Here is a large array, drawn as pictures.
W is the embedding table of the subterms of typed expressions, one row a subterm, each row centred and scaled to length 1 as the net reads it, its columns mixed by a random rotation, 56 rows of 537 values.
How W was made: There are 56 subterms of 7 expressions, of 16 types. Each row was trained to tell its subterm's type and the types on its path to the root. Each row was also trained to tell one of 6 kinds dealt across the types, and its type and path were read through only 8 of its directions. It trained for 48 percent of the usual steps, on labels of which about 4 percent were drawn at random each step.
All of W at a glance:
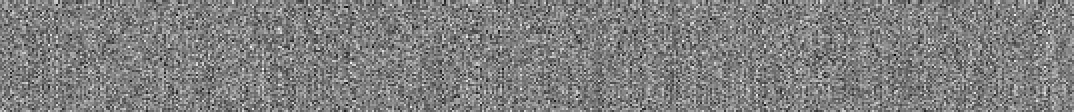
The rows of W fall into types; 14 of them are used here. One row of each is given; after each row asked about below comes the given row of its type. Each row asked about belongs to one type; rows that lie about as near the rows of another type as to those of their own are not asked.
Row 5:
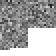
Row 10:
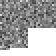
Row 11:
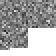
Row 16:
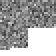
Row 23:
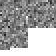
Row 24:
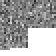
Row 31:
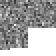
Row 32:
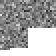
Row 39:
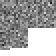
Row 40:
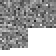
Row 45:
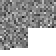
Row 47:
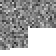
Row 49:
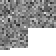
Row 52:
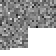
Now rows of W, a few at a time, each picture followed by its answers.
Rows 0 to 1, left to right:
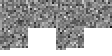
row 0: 31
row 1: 31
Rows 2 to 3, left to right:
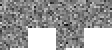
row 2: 49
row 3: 24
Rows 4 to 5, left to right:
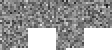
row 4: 32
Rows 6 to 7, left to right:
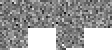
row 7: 45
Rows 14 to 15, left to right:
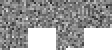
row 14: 23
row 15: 16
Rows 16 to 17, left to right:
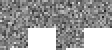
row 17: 47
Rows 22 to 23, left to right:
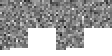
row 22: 49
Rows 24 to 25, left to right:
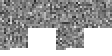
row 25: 32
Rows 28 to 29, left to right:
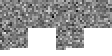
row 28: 11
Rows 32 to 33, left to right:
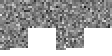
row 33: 11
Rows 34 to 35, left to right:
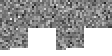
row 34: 52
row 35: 47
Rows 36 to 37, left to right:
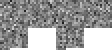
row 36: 52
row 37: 23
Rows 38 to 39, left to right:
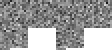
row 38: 52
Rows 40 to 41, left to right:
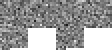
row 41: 31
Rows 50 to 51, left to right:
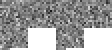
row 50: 32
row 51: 49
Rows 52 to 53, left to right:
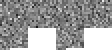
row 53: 5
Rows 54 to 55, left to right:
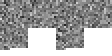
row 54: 24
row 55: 11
